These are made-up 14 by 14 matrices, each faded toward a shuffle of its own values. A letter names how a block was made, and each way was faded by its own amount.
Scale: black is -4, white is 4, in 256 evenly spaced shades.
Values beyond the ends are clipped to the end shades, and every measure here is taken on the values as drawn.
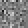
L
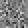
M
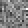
M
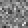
M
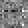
L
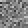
M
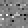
L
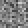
M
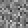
M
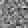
M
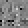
L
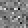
L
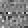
L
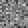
M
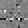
L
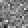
M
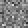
M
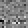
L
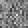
M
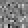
L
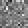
L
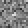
M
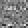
L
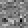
L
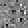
L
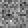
M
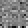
L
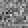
M
